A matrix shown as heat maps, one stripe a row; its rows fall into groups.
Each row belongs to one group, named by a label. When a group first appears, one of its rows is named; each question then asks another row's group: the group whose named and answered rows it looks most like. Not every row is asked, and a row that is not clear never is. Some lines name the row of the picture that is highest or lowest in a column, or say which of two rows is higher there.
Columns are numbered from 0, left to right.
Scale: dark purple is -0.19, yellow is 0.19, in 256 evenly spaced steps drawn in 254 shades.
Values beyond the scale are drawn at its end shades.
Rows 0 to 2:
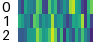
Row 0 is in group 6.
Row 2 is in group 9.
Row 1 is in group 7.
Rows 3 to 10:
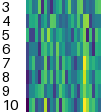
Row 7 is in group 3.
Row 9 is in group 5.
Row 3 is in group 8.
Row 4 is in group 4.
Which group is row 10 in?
3
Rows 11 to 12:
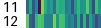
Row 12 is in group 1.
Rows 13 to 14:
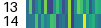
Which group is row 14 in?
4
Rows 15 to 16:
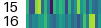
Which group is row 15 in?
1
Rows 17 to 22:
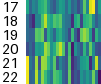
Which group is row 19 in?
5
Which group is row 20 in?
9
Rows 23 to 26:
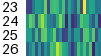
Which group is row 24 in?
7
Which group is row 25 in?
4
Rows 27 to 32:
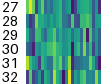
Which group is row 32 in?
8
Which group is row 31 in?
7
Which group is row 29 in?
1
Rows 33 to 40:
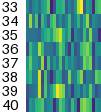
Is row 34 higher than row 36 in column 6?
Yes
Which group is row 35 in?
9
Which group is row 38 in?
8
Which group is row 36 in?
5
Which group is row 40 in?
5
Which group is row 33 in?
6
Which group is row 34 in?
4
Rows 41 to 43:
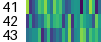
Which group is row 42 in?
8
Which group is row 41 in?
1
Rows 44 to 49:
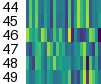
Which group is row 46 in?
7
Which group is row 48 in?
1
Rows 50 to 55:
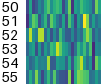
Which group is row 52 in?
5
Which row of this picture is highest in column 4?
52
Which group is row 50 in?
8
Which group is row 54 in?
6
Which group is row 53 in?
9
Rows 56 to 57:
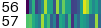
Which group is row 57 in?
7
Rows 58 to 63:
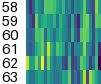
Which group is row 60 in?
5
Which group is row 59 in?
5
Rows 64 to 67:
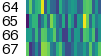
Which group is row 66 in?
4
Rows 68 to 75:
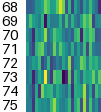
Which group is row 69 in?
5
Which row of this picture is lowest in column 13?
73
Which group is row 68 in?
9
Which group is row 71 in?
1
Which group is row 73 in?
8
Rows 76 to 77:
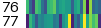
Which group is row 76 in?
1
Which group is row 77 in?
3
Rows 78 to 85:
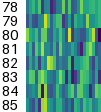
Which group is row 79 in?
8
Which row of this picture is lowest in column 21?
84
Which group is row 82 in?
4
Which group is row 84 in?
8
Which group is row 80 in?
7
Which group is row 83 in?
7
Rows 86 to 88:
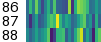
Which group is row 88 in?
6
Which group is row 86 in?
4
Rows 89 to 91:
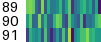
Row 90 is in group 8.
